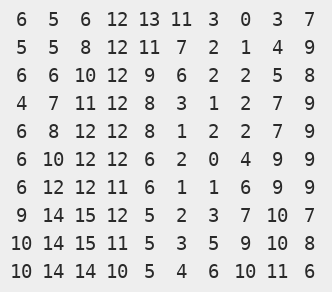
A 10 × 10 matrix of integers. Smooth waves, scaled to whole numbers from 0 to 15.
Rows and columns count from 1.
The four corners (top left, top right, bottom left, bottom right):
6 7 10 6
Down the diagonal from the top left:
6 5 10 12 8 2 1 7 10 6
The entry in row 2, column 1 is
5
